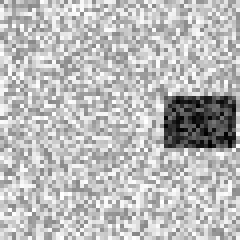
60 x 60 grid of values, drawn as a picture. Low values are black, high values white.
No regular stripes run through it. The middle right is the ninth with the lowest average. An odd patch, lower than its surroundings, sits in the middle right. The values are skewed, with a long tail toward low values.
